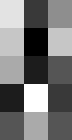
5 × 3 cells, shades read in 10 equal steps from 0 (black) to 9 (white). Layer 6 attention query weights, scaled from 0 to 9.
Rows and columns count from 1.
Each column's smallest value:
1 0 2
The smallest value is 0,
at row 2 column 2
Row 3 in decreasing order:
6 3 1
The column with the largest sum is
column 1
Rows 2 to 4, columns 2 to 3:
0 7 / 1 3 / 9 2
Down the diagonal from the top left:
8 0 3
